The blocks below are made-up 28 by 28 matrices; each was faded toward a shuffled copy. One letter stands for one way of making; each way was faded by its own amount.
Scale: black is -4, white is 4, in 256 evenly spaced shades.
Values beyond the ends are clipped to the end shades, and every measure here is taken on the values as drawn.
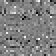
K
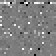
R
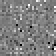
R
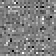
K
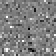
R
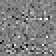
R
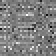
K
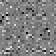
K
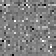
K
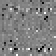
K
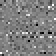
K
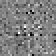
K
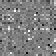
K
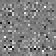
K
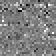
R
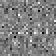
K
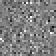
R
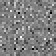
R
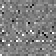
K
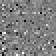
R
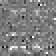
K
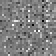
R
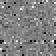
R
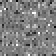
K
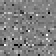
K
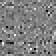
K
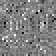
K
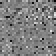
R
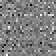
R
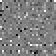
K
